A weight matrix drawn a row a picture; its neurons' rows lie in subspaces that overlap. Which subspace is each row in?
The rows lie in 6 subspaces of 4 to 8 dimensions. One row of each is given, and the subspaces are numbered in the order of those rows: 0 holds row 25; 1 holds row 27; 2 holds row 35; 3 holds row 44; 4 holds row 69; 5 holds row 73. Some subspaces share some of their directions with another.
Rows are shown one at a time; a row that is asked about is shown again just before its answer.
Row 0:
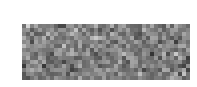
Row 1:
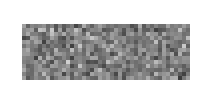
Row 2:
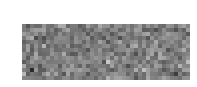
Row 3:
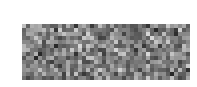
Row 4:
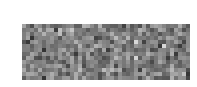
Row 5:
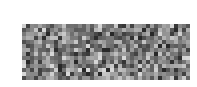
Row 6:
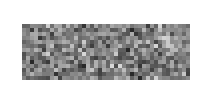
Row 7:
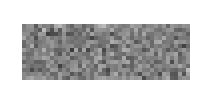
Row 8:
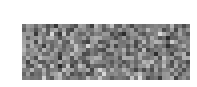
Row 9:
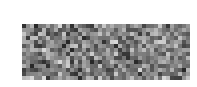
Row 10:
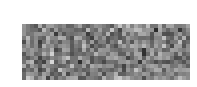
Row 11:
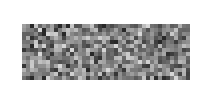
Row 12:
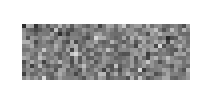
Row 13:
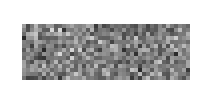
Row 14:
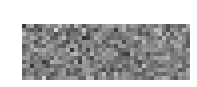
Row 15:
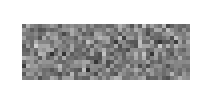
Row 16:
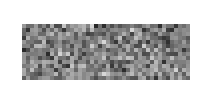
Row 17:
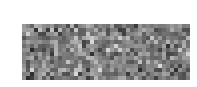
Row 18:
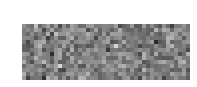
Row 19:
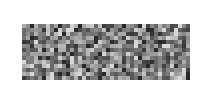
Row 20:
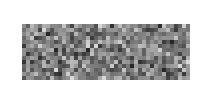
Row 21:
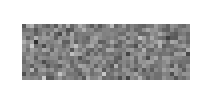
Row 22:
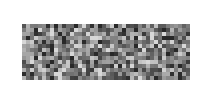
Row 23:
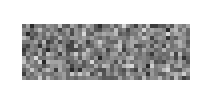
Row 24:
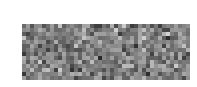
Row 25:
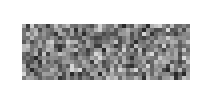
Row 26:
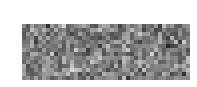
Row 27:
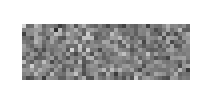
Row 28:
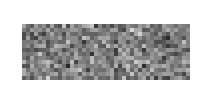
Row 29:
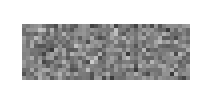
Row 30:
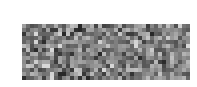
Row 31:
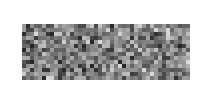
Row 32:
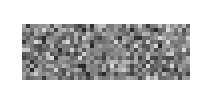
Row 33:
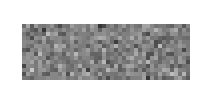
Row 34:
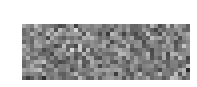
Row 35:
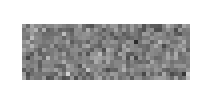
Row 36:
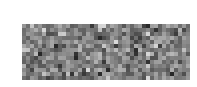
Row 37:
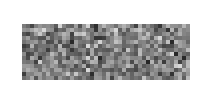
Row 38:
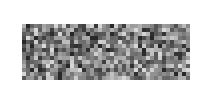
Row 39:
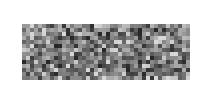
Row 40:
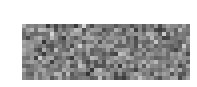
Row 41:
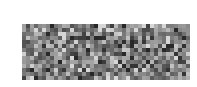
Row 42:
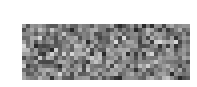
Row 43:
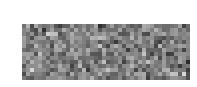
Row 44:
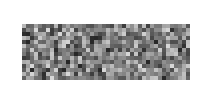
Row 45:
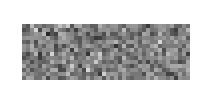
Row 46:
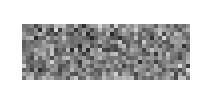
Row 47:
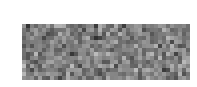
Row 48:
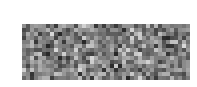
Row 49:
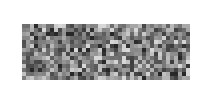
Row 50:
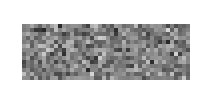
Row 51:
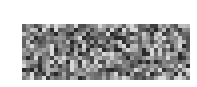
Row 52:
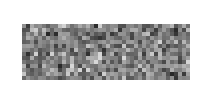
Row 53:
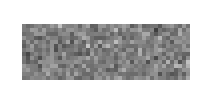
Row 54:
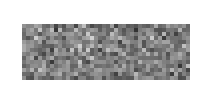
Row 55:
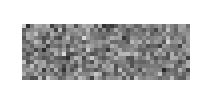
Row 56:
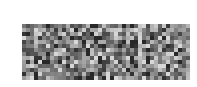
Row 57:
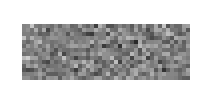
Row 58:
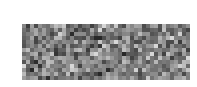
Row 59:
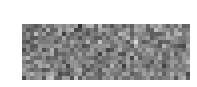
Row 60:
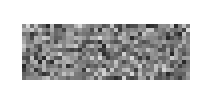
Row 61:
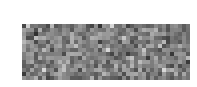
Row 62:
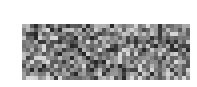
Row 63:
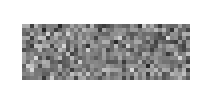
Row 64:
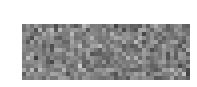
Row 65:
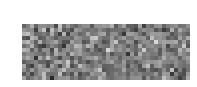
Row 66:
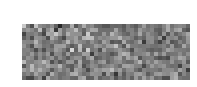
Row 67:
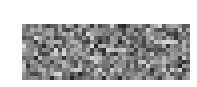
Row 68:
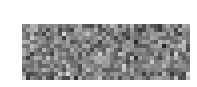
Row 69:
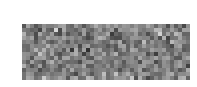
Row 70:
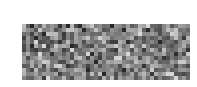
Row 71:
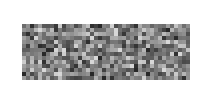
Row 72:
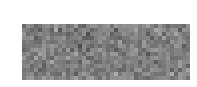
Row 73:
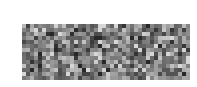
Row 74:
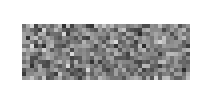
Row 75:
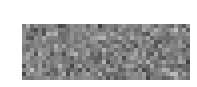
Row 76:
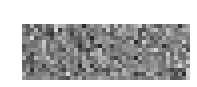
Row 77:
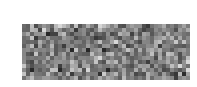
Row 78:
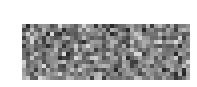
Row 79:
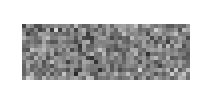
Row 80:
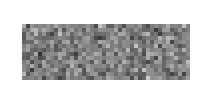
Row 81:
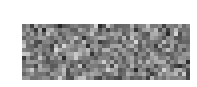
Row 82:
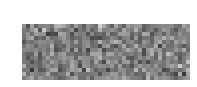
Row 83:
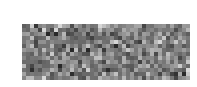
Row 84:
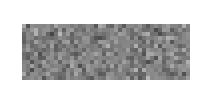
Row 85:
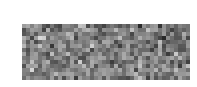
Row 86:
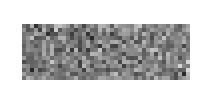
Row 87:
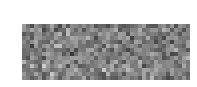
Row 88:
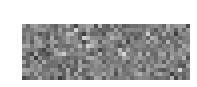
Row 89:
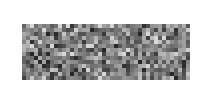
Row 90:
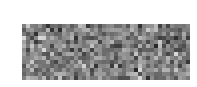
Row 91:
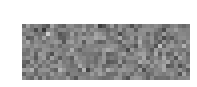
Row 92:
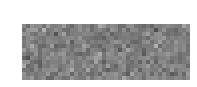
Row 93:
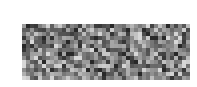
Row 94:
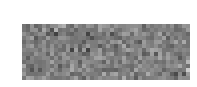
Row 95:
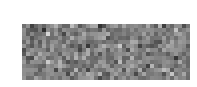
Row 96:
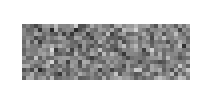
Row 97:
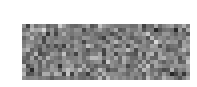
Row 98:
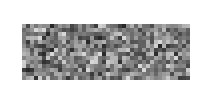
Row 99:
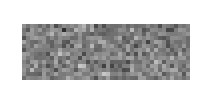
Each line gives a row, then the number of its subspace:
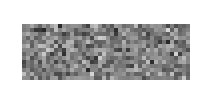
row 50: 0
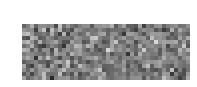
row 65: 3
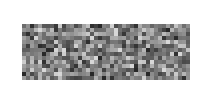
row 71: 0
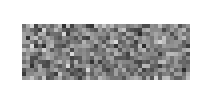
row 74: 1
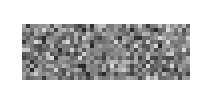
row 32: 3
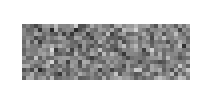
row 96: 2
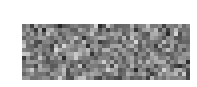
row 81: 0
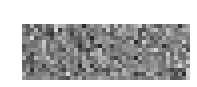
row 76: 2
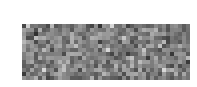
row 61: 5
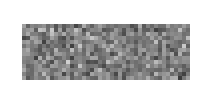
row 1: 3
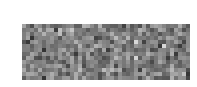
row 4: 2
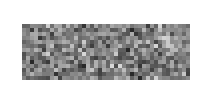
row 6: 3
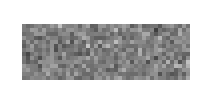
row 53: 0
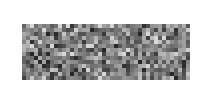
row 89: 5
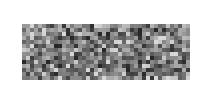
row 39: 5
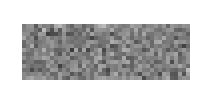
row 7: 3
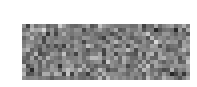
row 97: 1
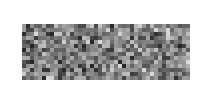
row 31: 2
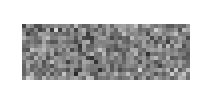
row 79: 3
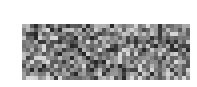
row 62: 3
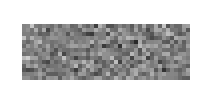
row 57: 0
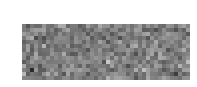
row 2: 1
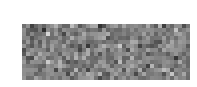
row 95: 0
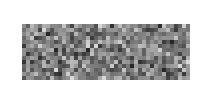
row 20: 0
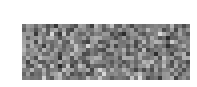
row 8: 4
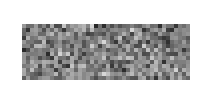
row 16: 3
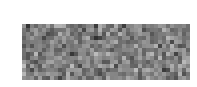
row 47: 5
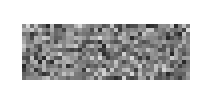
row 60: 5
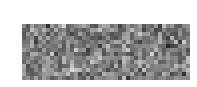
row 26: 5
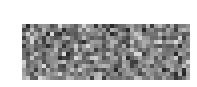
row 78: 5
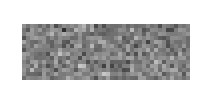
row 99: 3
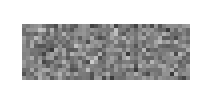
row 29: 0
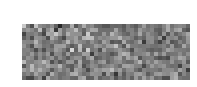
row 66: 1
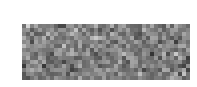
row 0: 5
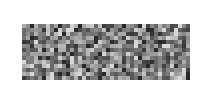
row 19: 2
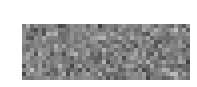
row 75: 1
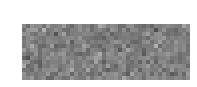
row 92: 2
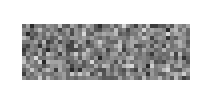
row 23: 0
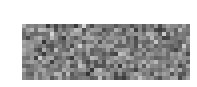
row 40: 3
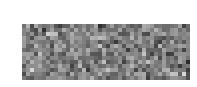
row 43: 4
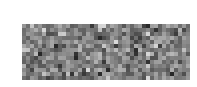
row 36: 5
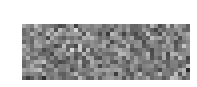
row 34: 5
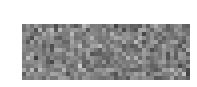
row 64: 2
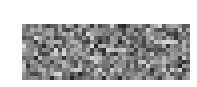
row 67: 0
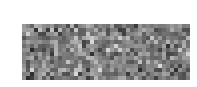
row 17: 3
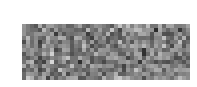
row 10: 2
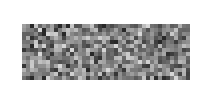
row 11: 1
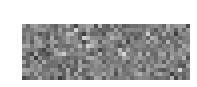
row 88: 5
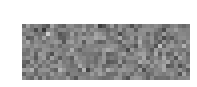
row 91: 0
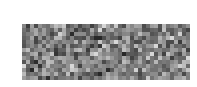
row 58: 5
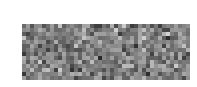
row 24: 0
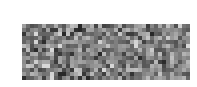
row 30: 2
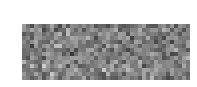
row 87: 5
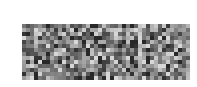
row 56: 0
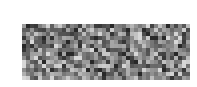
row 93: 5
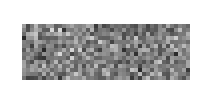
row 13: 3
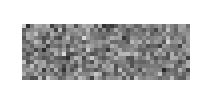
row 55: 5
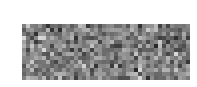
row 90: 3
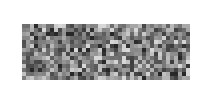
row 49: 3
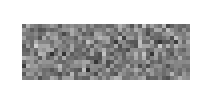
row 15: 0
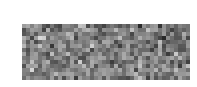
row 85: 3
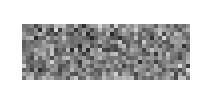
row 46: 4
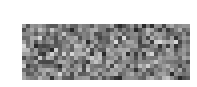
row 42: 0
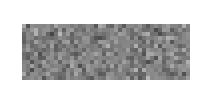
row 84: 4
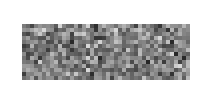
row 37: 0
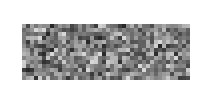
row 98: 0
